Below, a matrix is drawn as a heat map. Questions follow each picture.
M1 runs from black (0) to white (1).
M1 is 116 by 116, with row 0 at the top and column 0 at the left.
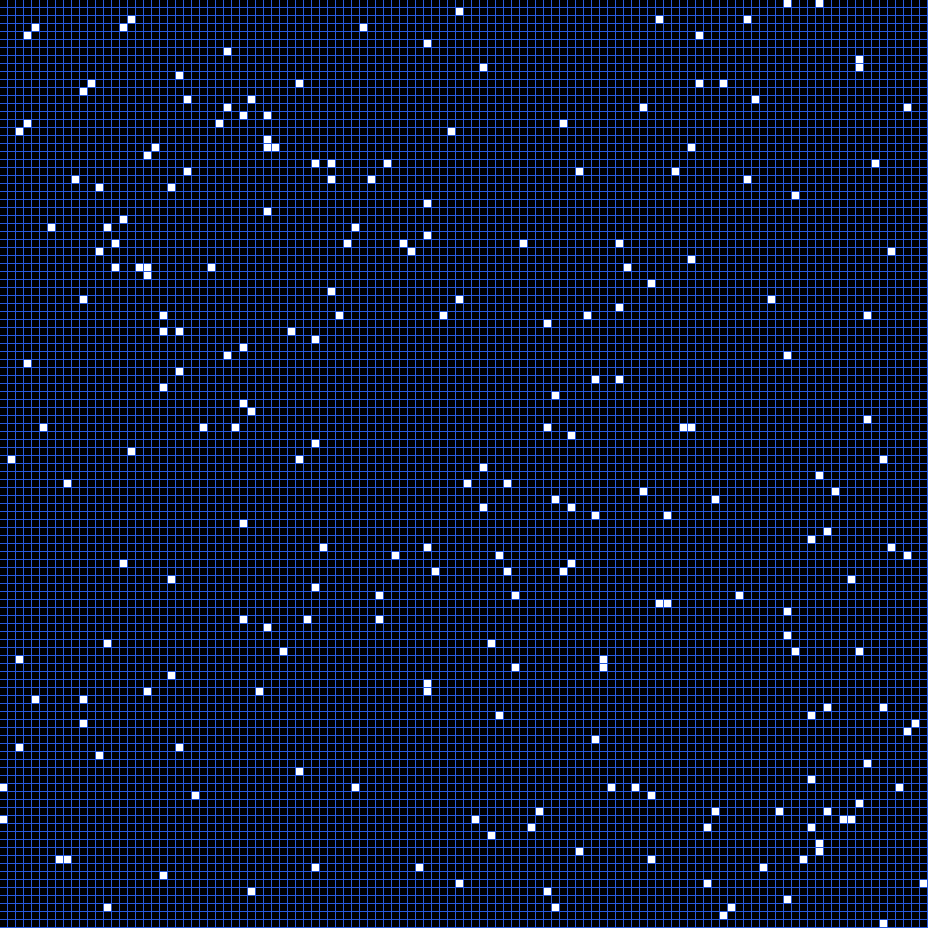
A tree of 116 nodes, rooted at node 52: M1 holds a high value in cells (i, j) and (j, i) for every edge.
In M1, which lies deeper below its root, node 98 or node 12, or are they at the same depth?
node 98
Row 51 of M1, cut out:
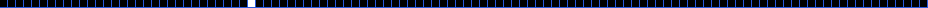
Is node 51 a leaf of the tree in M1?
yes
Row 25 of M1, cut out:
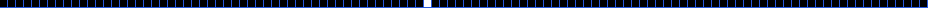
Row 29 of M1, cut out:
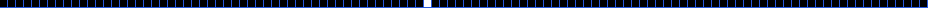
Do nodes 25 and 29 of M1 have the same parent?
yes
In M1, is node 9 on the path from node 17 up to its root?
no
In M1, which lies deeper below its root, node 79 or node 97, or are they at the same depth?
node 97
